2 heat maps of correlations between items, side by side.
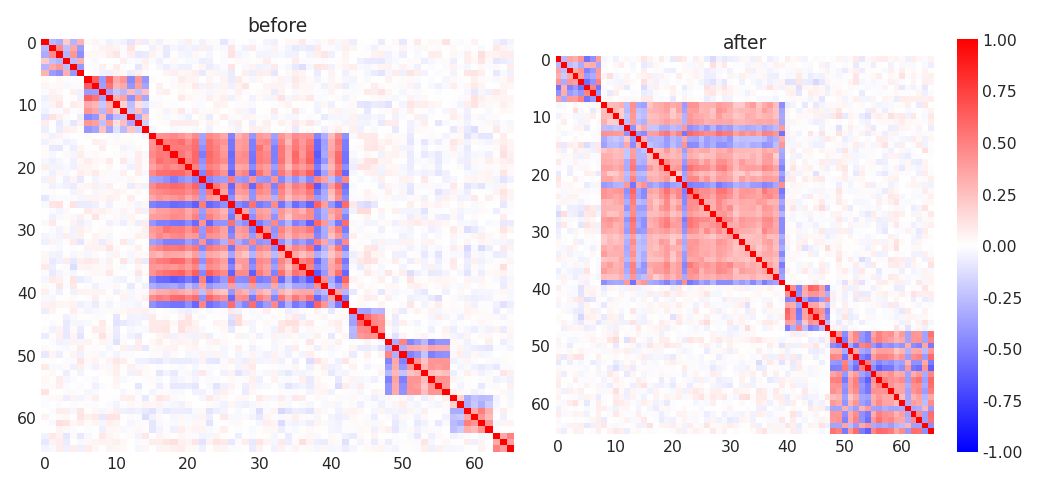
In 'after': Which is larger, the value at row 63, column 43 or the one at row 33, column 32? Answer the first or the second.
the second
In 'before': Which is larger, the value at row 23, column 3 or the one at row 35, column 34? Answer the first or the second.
the second
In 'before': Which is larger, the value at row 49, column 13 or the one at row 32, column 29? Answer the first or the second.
the second
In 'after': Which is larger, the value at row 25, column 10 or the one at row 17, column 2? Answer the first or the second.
the first
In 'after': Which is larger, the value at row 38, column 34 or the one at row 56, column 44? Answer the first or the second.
the first
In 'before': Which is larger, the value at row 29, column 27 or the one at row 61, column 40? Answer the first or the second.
the second
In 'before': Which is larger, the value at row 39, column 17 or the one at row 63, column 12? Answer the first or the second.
the second
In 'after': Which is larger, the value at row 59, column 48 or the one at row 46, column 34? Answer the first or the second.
the first
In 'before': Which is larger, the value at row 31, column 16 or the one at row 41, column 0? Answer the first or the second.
the first
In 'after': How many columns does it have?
66
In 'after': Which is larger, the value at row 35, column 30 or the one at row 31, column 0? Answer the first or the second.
the first
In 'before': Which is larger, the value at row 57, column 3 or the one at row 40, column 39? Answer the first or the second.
the first
